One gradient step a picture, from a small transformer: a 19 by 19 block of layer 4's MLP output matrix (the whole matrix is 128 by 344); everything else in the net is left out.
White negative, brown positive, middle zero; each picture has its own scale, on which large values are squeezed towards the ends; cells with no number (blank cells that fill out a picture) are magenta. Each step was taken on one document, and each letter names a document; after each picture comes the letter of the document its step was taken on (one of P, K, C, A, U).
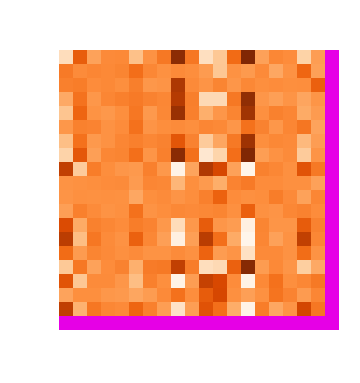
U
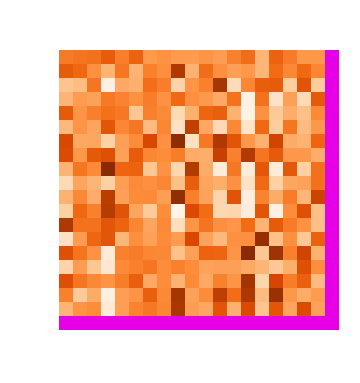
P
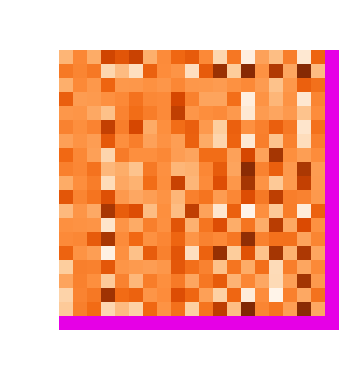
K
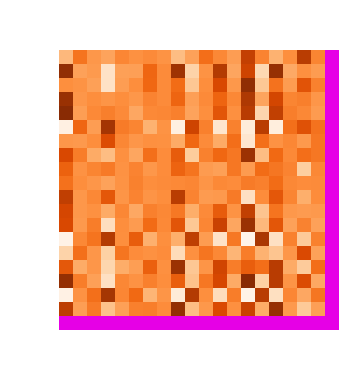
P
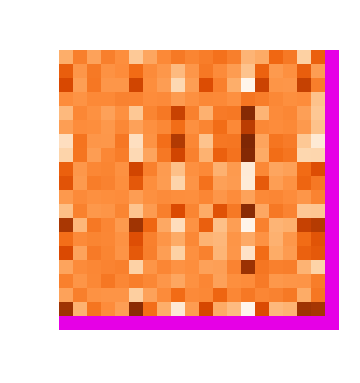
U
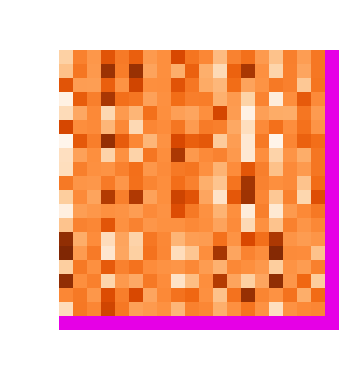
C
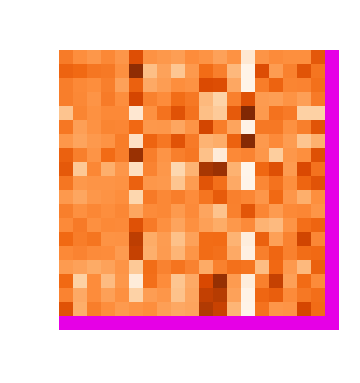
U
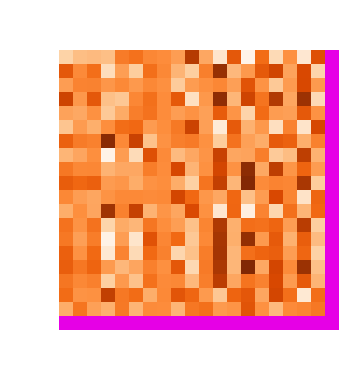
K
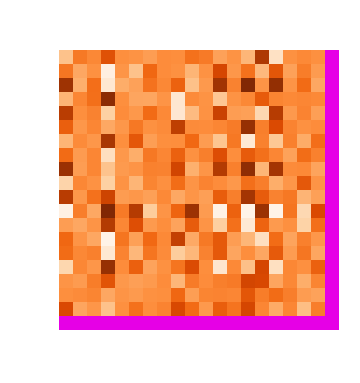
K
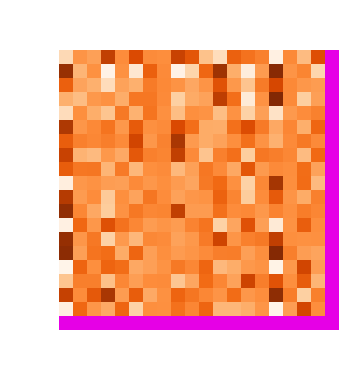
C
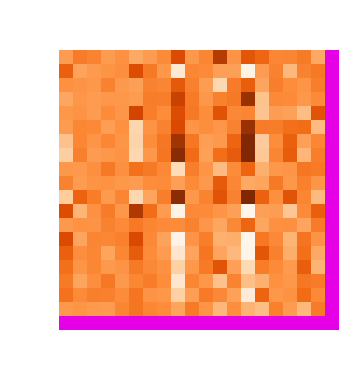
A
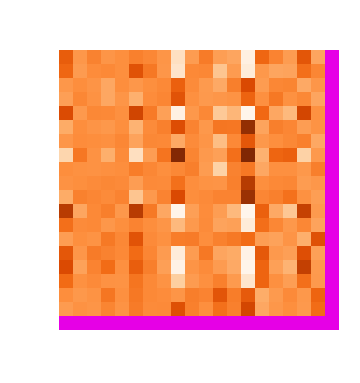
A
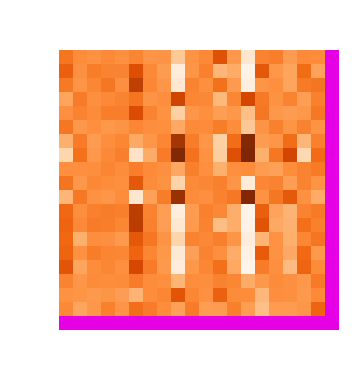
A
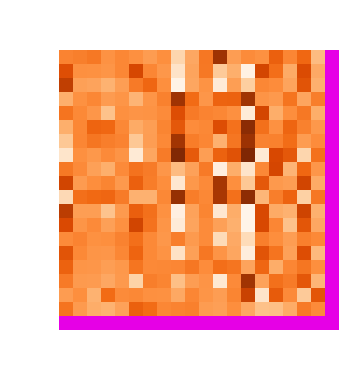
A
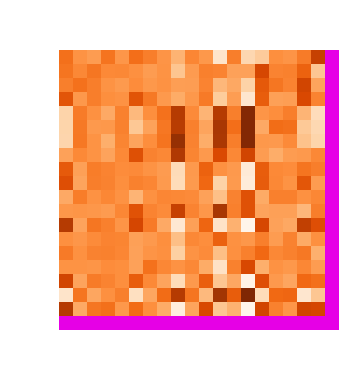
U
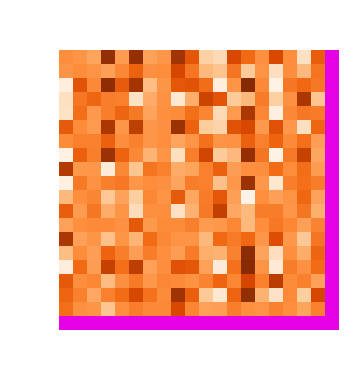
C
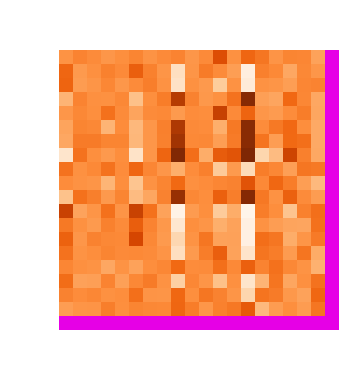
A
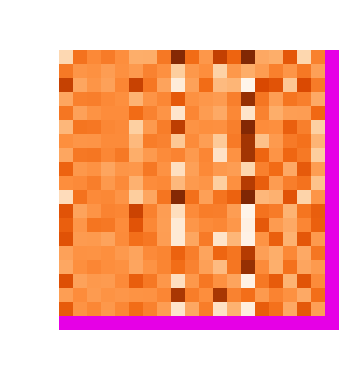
A
